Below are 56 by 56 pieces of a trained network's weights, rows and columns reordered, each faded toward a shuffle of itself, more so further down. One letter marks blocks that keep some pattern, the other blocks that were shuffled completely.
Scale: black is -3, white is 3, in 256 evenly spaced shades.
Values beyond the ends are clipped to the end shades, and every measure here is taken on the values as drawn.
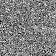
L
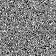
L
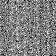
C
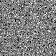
L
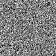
L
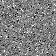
L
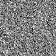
C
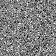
L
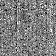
C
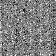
C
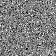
L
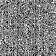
C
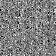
C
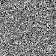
C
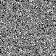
L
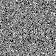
L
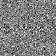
C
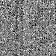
C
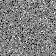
L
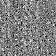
C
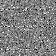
C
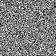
L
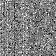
C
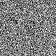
L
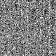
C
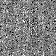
C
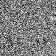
C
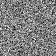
L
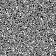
L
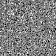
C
